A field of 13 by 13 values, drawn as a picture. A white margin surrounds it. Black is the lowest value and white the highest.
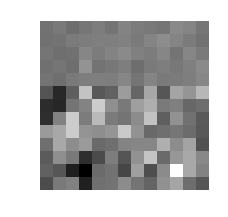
The bottom left is the ninth with the lowest average. The top part is calmer, up to a seam about 40% of the way down. Neither half mirrors the other. A few values lie far out on both sides of the bulk.
